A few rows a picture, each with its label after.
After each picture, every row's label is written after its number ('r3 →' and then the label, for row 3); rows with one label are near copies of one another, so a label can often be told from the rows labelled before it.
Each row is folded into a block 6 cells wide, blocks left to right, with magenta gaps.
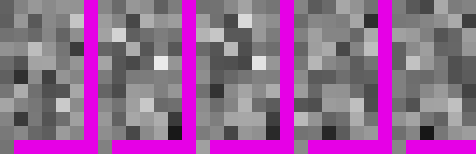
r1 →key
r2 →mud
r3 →mud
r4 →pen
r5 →pen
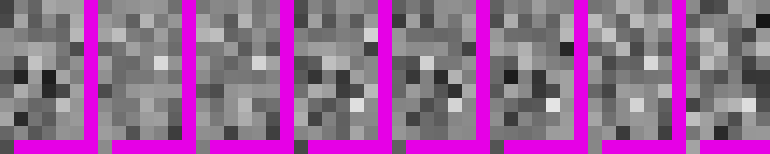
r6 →key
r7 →mud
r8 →mud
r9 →key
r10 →key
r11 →key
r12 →mud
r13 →pen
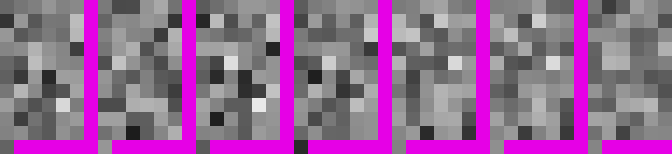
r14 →key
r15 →pen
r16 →key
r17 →key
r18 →mud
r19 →mud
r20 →pen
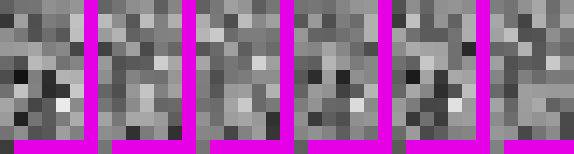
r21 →key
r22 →mud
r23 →mud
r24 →key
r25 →key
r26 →mud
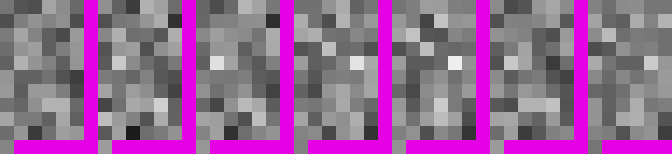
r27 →pen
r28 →pen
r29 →pen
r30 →mud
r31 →mud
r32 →pen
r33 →mud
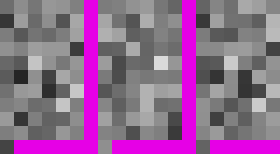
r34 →key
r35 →mud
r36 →key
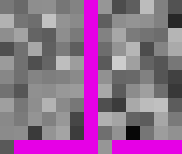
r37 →mud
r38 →pen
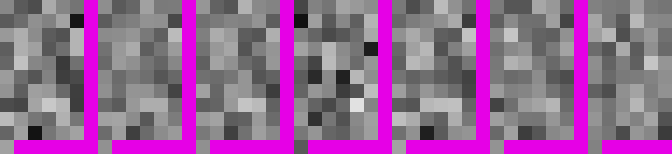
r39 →pen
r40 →pen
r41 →pen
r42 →key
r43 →pen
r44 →pen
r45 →mud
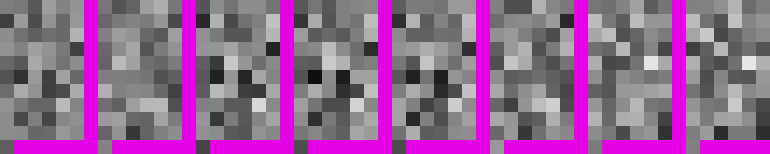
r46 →key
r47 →pen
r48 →key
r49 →key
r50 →key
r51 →pen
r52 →mud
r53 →mud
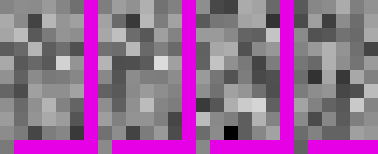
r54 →mud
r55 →mud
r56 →pen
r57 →key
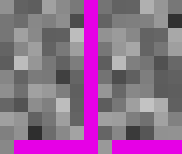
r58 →pen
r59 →pen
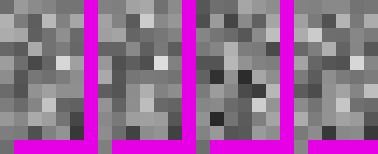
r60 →mud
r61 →mud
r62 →key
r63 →mud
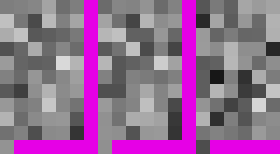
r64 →mud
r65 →mud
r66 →key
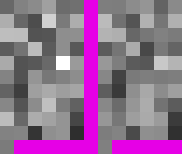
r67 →mud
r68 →mud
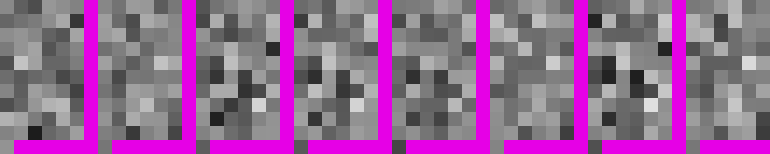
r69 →pen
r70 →mud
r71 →key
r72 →key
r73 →key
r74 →mud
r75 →key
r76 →mud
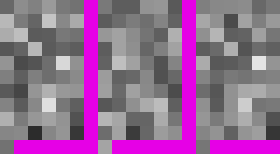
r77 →mud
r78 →pen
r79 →mud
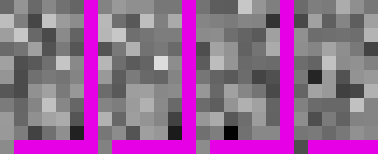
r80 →mud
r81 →mud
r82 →pen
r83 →key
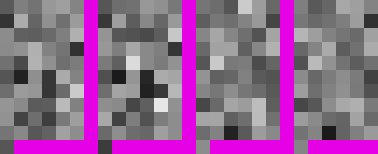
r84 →key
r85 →key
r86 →pen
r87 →pen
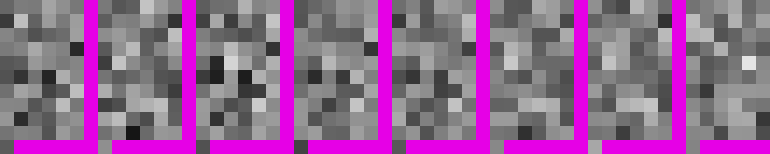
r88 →key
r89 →pen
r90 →key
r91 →key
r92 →key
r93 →pen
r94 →pen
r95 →mud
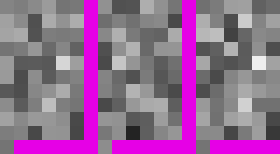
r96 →mud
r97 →pen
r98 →mud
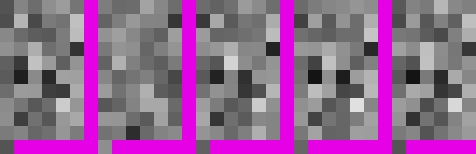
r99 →key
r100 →pen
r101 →key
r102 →key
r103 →key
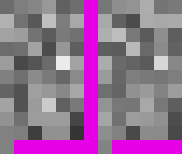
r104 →mud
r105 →mud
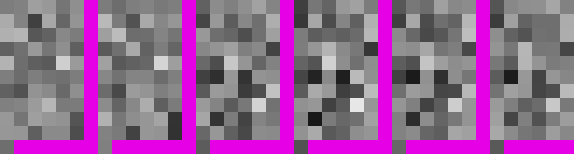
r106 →mud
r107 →mud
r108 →key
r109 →key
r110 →key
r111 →key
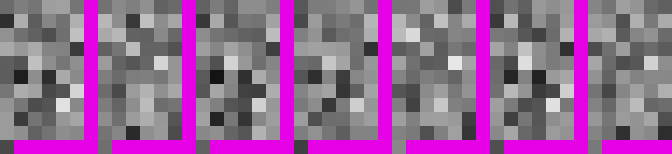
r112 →key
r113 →mud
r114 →key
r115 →key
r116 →mud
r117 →key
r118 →mud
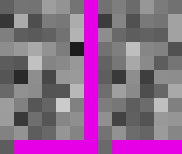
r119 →key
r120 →key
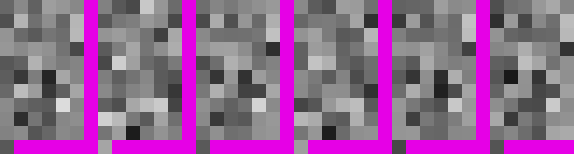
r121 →key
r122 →pen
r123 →key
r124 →pen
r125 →key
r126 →key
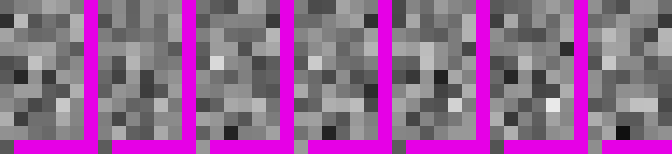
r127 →key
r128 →key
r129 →pen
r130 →pen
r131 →key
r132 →key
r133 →pen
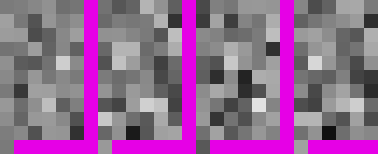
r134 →mud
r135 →pen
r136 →key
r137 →pen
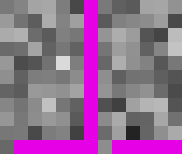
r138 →mud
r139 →pen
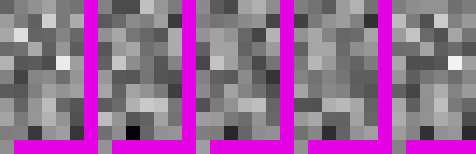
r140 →mud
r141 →pen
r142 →pen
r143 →pen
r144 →mud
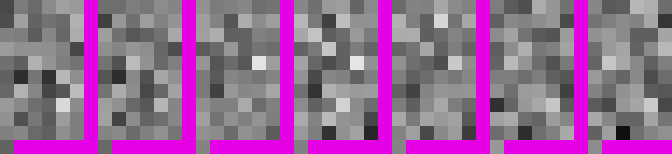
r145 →key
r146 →key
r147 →mud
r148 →mud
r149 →mud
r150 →pen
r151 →pen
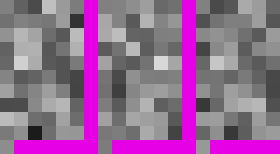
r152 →pen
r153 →mud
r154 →pen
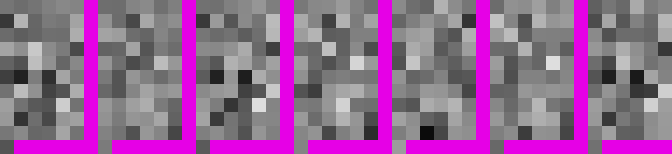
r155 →key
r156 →mud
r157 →key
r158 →mud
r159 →pen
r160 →mud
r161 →key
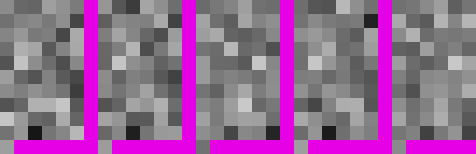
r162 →pen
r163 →pen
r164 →mud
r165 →pen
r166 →mud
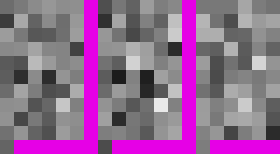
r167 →key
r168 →key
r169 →mud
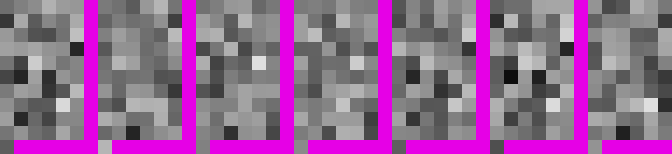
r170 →key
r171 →pen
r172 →mud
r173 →mud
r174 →key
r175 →key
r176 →pen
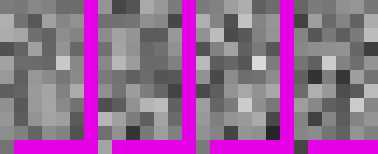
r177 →mud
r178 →pen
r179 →mud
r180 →key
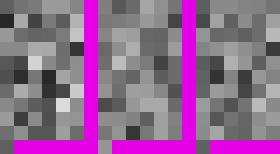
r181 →key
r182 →pen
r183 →key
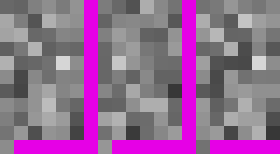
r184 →mud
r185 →pen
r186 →mud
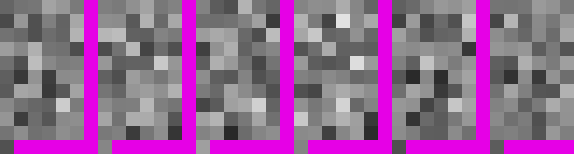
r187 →key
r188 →mud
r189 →pen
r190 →mud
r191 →key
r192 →key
